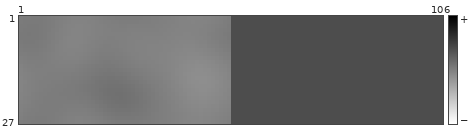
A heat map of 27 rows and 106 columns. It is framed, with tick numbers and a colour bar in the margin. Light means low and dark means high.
The table splits into one row of 2 panels. Panel 1,1: middling, smooth, faint in contrast. Panel 1,2: high, flat.
